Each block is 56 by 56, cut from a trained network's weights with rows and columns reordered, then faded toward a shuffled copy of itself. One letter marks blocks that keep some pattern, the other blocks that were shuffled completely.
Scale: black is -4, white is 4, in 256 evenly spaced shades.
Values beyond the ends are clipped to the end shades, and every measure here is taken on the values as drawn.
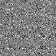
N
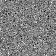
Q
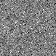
Q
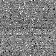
N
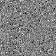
N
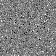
Q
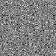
N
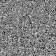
Q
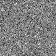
Q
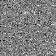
N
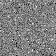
Q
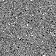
Q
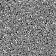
Q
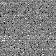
N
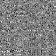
N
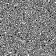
Q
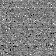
N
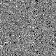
N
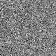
Q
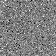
Q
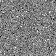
Q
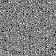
N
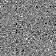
N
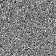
Q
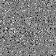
N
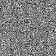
N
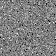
Q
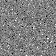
Q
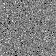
Q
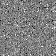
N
